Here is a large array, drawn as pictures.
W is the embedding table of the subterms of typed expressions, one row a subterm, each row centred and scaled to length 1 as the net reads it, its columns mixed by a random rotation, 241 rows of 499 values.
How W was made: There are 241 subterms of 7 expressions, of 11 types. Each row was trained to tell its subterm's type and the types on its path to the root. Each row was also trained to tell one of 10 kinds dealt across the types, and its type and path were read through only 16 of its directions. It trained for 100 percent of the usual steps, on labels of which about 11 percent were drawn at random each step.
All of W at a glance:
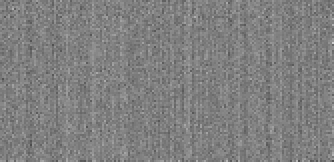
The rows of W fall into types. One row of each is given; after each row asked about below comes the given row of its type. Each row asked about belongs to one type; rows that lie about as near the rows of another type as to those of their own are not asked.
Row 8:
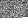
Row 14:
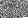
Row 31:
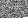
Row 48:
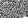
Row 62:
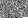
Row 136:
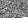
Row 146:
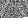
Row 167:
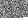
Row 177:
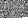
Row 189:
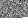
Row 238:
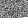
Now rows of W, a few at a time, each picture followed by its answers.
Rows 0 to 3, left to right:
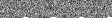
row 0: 238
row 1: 167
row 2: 167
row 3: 167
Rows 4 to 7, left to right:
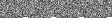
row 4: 189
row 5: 48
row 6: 146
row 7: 31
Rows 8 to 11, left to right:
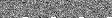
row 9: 62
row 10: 136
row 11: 167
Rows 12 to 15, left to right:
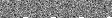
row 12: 31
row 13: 177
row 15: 136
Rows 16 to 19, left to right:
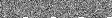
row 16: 8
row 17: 167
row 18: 167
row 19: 62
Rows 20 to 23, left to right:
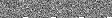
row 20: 146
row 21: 136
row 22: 14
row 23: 167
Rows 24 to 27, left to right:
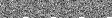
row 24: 238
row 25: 136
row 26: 238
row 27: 167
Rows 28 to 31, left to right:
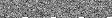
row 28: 31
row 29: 14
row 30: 167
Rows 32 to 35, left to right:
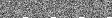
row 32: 14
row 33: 31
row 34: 8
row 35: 8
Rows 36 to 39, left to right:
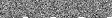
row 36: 48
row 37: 14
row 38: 177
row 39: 62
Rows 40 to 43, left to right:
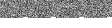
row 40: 136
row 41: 62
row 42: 238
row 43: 146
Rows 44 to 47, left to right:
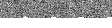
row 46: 177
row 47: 48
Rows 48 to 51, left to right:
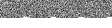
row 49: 62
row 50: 177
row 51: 48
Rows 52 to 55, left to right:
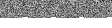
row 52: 167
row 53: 31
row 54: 31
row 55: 238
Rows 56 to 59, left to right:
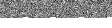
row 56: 136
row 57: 31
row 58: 146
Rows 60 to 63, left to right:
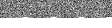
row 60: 189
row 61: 177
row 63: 177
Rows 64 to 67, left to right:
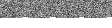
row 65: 62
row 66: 238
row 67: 48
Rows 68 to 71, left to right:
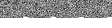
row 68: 8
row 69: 62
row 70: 167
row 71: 8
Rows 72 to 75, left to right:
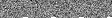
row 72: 177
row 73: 8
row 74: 8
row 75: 238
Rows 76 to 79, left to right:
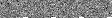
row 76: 14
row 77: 14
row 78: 8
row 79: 167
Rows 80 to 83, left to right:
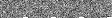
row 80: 14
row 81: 167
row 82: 238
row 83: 14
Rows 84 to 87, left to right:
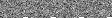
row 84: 136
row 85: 14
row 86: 14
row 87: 14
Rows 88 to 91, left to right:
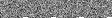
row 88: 136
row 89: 177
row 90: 8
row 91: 48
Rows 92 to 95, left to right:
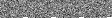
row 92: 136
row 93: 48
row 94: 238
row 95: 14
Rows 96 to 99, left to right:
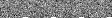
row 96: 177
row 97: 146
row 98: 8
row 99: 31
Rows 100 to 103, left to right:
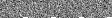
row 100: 189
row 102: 48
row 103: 167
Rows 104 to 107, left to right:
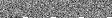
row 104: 62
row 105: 146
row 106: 189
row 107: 136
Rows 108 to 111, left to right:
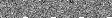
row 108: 48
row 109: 189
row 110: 189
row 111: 14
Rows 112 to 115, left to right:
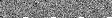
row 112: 8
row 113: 14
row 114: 62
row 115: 167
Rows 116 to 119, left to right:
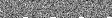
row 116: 62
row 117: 48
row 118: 31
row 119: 8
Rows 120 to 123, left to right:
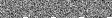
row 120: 238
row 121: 177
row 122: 238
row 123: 8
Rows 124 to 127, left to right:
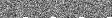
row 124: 14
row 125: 62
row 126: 62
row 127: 31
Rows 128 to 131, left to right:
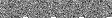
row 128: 62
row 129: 146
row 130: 189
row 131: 146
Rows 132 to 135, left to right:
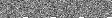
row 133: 14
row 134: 62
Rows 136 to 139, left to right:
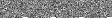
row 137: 48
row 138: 14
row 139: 14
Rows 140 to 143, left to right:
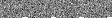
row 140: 238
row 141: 31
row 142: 62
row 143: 238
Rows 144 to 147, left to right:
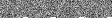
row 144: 48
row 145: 167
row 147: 48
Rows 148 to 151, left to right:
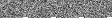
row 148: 14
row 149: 146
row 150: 48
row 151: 238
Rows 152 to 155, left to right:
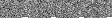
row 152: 177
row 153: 146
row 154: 48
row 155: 14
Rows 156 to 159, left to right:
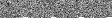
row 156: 14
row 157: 48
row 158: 62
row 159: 177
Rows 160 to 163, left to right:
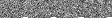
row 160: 62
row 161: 177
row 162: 189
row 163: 31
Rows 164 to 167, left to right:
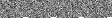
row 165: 136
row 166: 48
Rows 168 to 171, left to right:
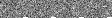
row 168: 14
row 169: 62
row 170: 14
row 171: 48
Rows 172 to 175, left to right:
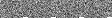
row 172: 177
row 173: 146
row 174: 238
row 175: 238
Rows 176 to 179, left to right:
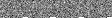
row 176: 177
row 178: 146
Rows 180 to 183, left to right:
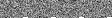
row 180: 146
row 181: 136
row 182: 238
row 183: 136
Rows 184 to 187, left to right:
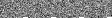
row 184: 8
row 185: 167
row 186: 189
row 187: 48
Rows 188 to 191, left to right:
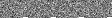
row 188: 8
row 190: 189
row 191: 167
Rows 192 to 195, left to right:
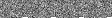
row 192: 62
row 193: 31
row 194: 238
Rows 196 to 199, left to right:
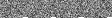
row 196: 48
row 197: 48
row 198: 177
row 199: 238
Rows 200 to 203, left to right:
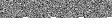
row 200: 189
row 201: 62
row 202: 31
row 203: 14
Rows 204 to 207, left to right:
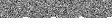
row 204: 177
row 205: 146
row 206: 48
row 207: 146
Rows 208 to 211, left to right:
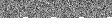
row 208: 238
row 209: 189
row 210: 167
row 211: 167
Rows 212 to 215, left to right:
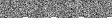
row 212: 31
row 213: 14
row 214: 8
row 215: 167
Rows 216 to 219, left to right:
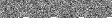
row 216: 238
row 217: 177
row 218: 146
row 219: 177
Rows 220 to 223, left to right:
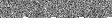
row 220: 48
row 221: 14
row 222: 8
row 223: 62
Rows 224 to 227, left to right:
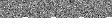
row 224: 8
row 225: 48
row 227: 177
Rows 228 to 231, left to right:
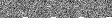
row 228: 146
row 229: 146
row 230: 48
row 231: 177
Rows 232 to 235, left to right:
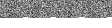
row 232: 146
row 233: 177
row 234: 8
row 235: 177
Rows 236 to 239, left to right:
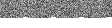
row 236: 8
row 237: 62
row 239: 31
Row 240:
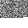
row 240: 31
